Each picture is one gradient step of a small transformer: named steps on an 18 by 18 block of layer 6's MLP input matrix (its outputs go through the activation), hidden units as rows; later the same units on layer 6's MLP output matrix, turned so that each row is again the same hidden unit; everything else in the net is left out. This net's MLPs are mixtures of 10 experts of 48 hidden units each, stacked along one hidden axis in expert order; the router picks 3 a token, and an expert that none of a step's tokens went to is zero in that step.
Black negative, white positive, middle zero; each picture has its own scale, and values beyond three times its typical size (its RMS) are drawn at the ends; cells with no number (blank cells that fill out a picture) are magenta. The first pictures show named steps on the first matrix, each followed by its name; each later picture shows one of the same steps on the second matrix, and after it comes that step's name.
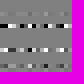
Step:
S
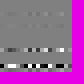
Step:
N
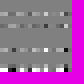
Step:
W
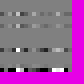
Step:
W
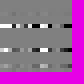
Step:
S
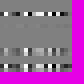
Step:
N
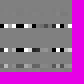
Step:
S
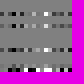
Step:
W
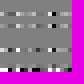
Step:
W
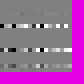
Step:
S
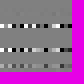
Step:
S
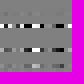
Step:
S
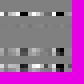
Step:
N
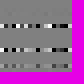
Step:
S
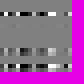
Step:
N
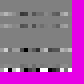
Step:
W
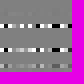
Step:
S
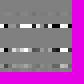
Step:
S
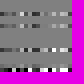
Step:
W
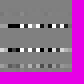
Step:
S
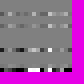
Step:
W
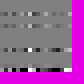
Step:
W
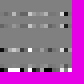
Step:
W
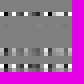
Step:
N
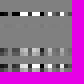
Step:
N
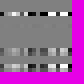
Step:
N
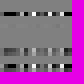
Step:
N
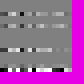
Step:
W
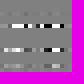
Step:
S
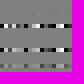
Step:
S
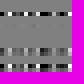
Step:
N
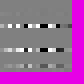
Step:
S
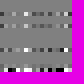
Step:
W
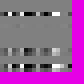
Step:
N
